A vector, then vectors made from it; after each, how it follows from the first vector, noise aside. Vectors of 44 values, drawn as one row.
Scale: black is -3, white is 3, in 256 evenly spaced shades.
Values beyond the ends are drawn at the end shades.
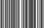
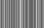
shrunk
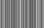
shrunk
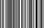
sign-scrambled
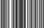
wrapped around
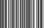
wrapped around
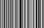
negated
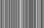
shrunk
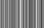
shrunk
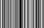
negated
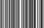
copied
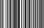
wrapped around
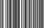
wrapped around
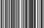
copied
